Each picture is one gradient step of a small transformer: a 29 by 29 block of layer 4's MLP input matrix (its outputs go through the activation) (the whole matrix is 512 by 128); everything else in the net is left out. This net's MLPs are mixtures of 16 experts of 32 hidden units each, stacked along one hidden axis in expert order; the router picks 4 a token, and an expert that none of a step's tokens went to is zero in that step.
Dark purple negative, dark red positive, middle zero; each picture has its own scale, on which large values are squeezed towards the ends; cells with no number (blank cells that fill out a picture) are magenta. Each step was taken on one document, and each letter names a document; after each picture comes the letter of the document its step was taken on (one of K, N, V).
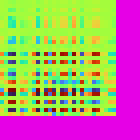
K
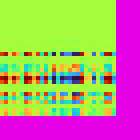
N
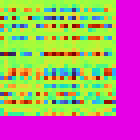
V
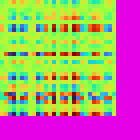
V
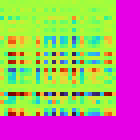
K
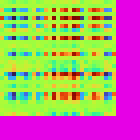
V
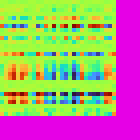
V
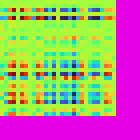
V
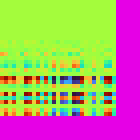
N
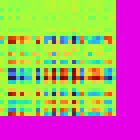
K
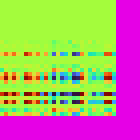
N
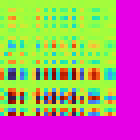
K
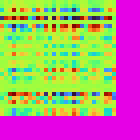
V
